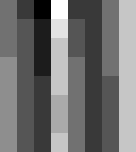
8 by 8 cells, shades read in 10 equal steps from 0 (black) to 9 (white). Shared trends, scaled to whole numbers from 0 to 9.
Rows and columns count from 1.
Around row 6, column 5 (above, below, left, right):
4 4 6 2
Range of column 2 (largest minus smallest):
1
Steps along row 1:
down down up down same up up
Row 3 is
4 3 1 7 3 2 4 7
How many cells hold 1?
3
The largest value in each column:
5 3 2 9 4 2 4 7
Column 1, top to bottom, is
4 4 4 5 5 5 5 5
